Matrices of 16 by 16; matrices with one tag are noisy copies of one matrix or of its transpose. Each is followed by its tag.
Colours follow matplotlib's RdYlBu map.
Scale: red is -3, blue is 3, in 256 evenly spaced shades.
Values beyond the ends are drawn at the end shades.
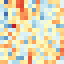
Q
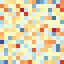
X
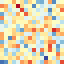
X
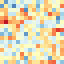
Q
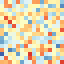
X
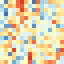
Q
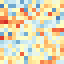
Q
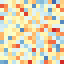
X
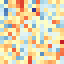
Q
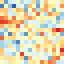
Q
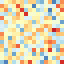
X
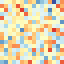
X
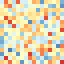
X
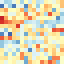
Q
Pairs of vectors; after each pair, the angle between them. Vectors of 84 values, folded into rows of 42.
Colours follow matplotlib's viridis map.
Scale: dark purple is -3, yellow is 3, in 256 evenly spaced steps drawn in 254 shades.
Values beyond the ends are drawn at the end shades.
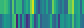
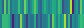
orthogonal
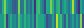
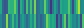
nearly opposite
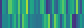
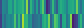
nearly parallel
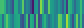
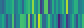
nearly opposite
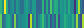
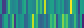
partly opposed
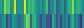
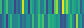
orthogonal
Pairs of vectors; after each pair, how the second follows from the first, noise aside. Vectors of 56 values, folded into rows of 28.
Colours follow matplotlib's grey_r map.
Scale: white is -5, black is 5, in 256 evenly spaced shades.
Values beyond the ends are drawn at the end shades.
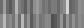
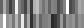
scaled up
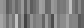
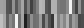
scaled up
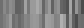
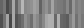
reversed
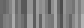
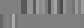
partly zeroed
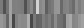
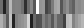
scaled up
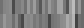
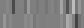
partly zeroed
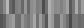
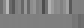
partly zeroed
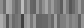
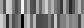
scaled up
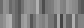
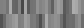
reversed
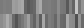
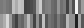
scaled up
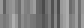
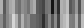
scaled up
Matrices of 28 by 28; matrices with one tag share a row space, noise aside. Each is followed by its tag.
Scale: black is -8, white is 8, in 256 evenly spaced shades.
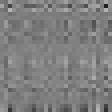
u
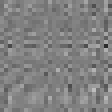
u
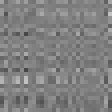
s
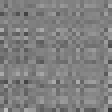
s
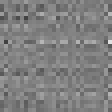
s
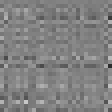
s
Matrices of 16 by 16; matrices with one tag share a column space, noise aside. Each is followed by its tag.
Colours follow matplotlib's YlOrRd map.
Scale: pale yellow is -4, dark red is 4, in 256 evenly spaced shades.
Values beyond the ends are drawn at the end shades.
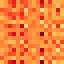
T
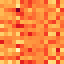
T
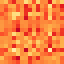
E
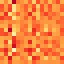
E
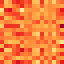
T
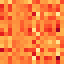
E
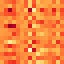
T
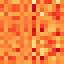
E
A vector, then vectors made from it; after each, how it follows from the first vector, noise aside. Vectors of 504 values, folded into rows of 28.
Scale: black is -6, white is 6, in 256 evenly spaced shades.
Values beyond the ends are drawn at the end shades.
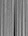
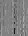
partly zeroed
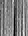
scaled up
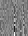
sign-scrambled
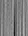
copied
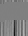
partly zeroed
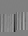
partly zeroed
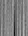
copied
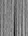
copied
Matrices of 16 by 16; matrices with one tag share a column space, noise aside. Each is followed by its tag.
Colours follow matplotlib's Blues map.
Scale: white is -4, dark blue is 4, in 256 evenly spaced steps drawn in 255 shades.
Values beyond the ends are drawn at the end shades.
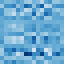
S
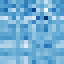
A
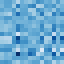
S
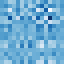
A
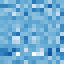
S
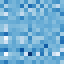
S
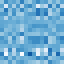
S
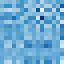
A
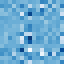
S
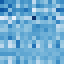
A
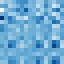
A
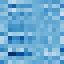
S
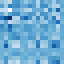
A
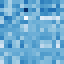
A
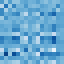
S
